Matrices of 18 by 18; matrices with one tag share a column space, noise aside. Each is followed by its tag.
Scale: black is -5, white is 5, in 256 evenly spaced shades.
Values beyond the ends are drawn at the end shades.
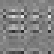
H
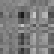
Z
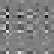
H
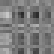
Z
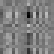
Z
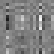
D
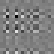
H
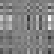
D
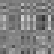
D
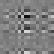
H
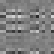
H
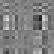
D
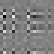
H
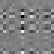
H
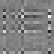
H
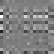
H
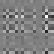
H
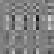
D
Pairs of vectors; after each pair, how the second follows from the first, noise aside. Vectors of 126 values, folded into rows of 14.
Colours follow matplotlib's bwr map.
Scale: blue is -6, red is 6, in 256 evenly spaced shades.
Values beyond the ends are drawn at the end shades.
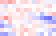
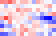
scaled up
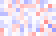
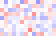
wrapped around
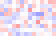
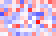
scaled up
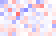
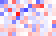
scaled up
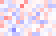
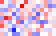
scaled up
